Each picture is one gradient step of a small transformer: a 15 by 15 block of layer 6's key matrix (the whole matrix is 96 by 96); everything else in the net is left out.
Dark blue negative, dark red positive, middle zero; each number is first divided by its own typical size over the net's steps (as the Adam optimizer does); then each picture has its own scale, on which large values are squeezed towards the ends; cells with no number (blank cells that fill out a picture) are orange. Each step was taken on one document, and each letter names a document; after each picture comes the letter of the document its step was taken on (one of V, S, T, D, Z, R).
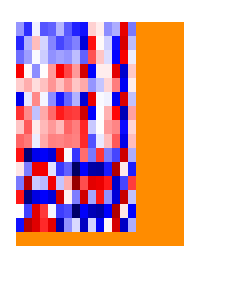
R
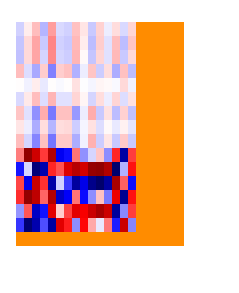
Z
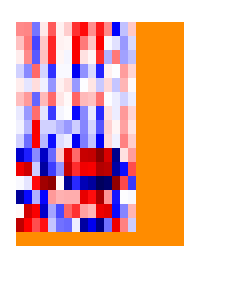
Z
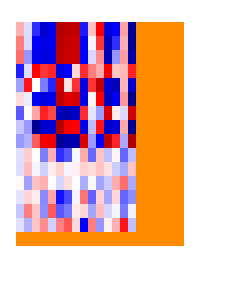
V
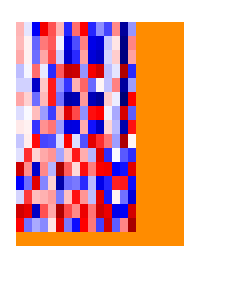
V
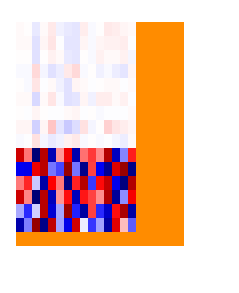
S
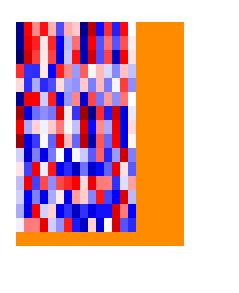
R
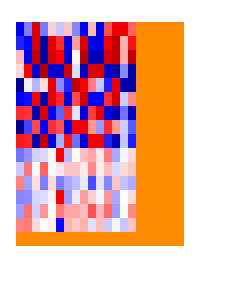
V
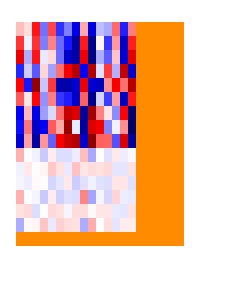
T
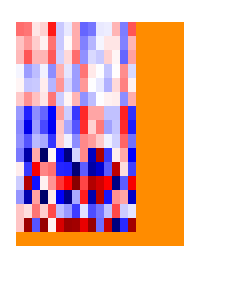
R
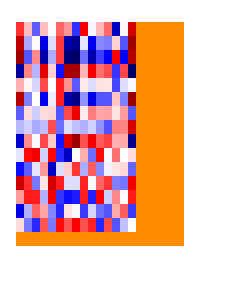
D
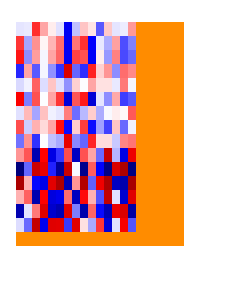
S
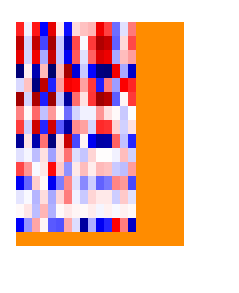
T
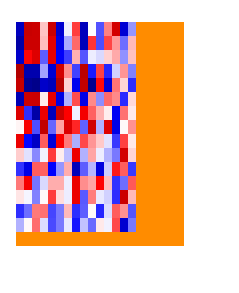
R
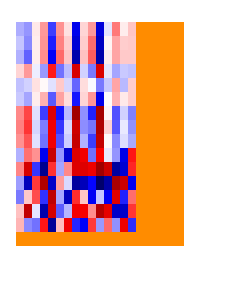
Z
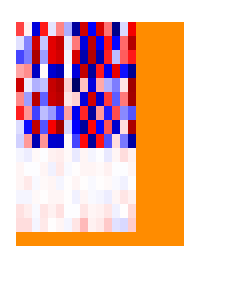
D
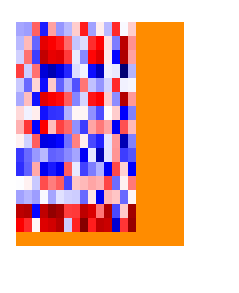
D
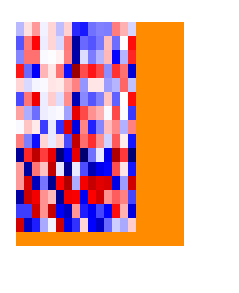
V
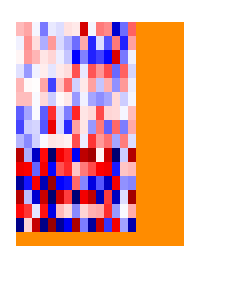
Z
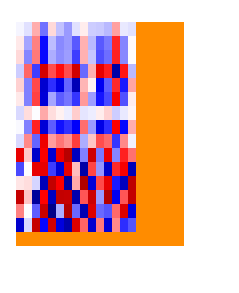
S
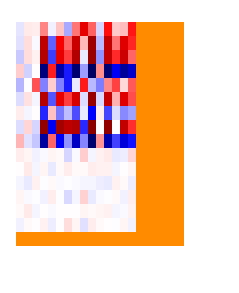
T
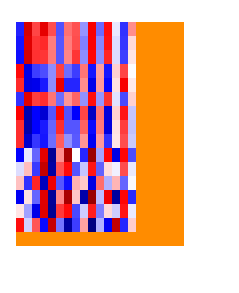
R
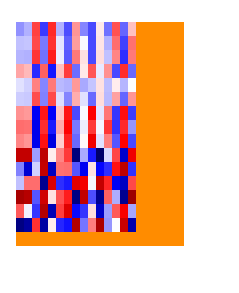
Z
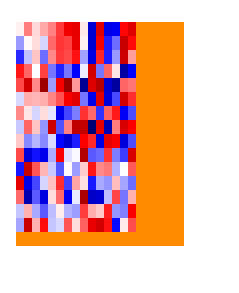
V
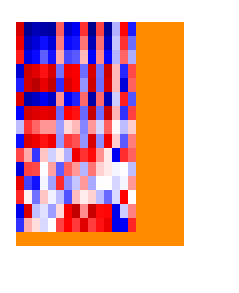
R
